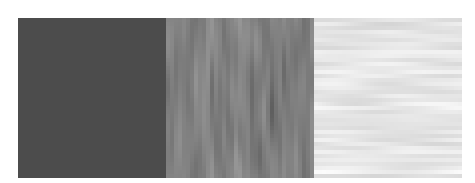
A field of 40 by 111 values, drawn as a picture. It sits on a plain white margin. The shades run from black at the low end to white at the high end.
The table splits into one row of 3 panels. Panel 1,1: low, flat. Panel 1,2: middling, streaked downward, faint in contrast. Panel 1,3: very high, streaked across, faint in contrast.
